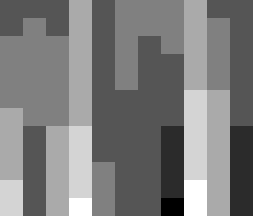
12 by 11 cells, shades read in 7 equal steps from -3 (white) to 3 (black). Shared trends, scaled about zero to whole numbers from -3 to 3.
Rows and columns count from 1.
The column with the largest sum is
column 11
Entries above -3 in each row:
11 11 11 11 11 11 11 11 11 11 10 9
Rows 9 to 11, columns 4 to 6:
-2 1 1 / -2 0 1 / -2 0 1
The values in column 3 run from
-1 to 1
